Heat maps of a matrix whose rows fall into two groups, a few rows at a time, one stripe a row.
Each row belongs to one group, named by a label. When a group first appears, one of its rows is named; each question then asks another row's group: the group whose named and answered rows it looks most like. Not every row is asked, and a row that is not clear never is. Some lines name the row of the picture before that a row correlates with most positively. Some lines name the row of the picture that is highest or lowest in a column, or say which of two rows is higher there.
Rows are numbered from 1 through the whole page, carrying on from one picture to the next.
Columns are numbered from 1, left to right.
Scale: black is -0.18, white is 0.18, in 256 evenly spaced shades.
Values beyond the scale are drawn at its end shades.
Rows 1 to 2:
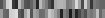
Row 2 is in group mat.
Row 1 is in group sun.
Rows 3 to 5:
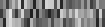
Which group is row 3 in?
mat
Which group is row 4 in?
sun
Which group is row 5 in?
sun
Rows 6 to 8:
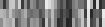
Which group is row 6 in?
mat
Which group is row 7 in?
mat
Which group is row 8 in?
mat
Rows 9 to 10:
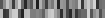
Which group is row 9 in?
sun
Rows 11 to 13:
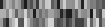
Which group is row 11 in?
sun
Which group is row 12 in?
mat
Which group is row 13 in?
mat
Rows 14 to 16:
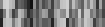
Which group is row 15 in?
sun
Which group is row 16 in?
sun
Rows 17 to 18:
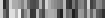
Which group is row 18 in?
mat
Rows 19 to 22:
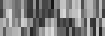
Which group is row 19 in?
sun
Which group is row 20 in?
sun
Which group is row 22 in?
mat
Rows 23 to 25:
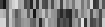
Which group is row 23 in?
sun
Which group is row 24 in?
mat
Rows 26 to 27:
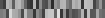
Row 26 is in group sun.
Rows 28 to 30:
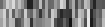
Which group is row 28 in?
sun
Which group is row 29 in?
mat
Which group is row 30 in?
mat
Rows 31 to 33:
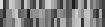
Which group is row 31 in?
mat
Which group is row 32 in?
sun
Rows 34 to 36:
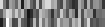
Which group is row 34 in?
mat
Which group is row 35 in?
sun
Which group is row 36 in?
sun
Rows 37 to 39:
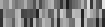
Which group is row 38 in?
sun
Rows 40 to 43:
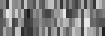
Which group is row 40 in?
mat
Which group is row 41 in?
sun
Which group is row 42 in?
sun
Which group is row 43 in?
sun
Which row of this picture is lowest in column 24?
41
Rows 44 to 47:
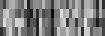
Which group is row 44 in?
sun
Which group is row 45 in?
sun
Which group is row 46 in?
sun
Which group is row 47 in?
sun
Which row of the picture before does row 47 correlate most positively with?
42
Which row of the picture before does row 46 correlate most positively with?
41
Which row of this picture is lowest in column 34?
46
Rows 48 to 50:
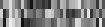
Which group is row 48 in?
sun
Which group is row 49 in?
mat
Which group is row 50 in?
sun
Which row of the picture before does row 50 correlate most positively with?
44
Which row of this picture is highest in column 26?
50
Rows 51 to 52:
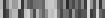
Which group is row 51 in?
mat
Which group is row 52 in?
mat
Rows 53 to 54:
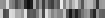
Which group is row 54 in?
mat
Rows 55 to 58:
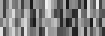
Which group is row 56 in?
mat
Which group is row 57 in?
mat
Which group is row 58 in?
mat
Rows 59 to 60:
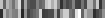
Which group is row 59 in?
mat
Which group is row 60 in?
sun
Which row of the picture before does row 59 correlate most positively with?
55
